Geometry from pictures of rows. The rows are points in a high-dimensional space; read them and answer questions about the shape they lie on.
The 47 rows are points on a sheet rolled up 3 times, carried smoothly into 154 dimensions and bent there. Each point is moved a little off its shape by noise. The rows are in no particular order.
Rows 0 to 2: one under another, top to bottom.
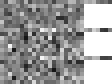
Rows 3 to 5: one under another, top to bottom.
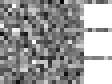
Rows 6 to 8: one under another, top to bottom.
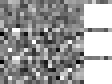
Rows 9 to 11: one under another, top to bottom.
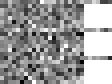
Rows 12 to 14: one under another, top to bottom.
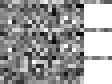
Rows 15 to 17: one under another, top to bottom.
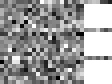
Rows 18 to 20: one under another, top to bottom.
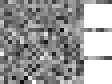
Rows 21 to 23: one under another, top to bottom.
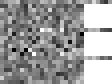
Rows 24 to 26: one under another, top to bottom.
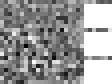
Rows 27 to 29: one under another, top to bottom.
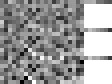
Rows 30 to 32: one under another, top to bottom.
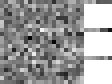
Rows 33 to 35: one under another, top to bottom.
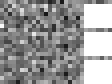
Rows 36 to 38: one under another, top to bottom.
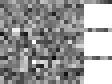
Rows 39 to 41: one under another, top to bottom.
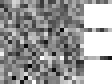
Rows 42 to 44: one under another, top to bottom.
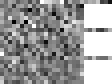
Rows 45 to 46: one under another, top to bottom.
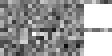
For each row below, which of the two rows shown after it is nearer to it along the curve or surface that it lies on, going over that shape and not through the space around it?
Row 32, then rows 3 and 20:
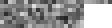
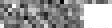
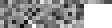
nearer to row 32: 20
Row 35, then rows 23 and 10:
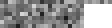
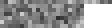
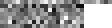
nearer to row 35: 23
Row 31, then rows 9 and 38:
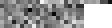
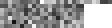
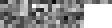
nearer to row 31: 9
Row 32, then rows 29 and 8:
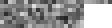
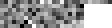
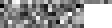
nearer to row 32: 29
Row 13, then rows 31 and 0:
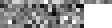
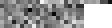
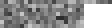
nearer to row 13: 31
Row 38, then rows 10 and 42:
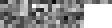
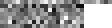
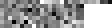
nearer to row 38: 42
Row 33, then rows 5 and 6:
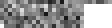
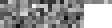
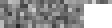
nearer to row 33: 5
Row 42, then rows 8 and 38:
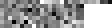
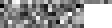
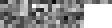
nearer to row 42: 8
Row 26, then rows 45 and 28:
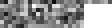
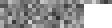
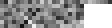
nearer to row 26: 28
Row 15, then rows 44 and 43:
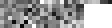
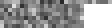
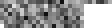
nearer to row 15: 43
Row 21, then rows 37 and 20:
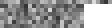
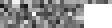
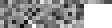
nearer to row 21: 20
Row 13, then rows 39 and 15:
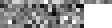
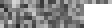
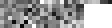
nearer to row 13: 15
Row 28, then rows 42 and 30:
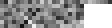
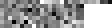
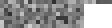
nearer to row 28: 30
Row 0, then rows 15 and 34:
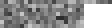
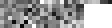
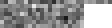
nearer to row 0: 34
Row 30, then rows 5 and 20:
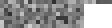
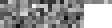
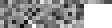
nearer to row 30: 20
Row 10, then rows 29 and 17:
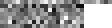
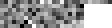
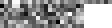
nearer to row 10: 17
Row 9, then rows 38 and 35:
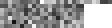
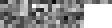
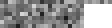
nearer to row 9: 35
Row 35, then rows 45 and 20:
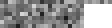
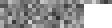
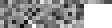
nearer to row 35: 20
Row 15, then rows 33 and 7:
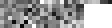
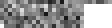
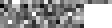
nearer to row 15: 7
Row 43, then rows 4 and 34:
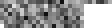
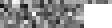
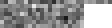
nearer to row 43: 4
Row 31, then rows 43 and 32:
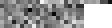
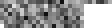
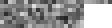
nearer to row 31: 32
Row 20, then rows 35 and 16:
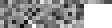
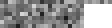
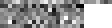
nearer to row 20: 35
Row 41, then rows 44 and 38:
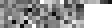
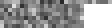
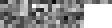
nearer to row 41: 38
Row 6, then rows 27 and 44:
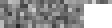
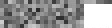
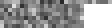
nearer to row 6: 27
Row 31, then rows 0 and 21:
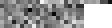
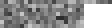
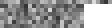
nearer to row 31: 21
